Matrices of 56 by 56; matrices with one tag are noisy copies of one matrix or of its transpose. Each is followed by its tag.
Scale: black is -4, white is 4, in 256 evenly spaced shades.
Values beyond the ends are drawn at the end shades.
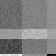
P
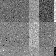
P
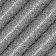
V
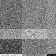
P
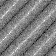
V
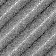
V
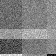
P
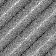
V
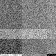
P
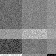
P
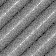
V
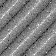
V
